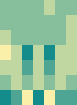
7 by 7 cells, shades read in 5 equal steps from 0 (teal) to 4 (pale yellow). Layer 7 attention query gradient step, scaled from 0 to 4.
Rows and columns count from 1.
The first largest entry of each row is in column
5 7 1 1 1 2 3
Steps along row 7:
up up down up down same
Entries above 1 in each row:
7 7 7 5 5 7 2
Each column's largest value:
4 3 4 3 4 3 3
